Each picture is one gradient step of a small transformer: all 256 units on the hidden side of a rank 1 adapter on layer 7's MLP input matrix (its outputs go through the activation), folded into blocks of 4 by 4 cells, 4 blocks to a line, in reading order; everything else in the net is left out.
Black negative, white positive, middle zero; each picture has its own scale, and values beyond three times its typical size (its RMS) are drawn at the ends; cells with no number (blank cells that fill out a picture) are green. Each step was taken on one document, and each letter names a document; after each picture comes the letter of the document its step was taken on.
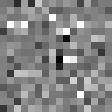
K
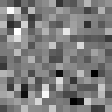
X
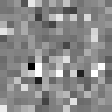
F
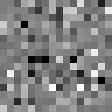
F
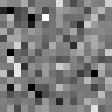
X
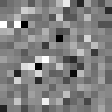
F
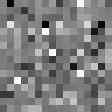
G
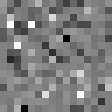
K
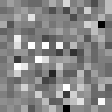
G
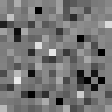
K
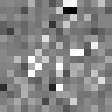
F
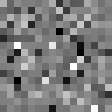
X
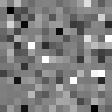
X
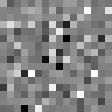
K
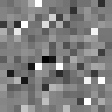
F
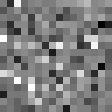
G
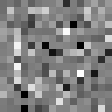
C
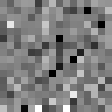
G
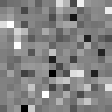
K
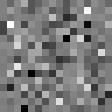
K
